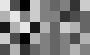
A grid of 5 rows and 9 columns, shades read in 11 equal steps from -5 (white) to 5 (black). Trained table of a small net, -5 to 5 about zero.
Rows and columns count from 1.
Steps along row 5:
down up down down up down down up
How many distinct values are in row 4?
6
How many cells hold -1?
0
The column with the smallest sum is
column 2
